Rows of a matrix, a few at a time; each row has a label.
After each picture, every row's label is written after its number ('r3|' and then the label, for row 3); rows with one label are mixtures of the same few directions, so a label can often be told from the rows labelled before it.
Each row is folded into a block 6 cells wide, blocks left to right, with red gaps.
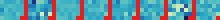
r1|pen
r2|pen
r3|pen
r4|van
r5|pen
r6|pen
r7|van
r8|van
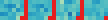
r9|van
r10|van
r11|pen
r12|pen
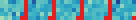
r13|pen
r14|pen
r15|van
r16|pen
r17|pen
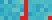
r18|van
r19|van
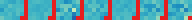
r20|pen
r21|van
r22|van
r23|van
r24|van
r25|van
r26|van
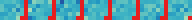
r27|van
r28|pen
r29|pen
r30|pen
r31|pen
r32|van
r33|van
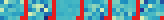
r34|pen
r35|van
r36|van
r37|van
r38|pen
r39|pen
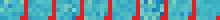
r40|pen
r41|pen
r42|van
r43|pen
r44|van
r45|van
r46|pen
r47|pen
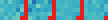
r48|van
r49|pen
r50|van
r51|van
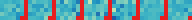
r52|van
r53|van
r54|van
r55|pen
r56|pen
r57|pen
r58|van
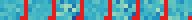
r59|van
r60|pen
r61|van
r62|pen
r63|van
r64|van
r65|pen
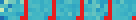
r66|pen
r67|van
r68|pen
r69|van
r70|van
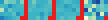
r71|pen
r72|pen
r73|van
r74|pen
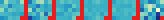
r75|pen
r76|pen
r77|van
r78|pen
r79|pen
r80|van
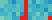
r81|pen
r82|van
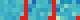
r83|van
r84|pen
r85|pen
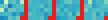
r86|pen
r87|van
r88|pen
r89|pen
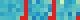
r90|van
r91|van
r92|pen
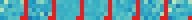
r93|pen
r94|pen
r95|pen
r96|van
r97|van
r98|van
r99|pen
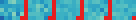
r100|pen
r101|van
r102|pen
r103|van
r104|van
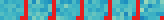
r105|van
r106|van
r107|pen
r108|van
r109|pen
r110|pen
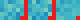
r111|van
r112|van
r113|pen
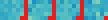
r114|van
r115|pen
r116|van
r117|pen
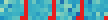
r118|pen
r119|van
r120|van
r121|pen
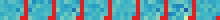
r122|van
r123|pen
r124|van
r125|van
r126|pen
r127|van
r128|van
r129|van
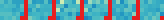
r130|van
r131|pen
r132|pen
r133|pen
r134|van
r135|van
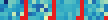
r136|pen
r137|van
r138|pen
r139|van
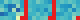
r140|van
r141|van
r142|van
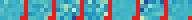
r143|pen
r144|van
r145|van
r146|van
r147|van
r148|pen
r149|pen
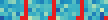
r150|pen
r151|pen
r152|pen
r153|van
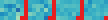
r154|van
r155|van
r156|pen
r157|pen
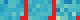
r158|pen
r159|pen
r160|pen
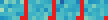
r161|pen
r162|van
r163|pen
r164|pen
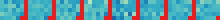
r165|van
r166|van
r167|van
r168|pen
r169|pen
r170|pen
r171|van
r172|pen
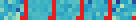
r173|van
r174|van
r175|van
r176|pen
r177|pen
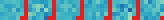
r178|van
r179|van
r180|van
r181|pen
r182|van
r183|van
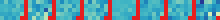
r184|van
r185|van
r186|van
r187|van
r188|van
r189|pen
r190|pen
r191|pen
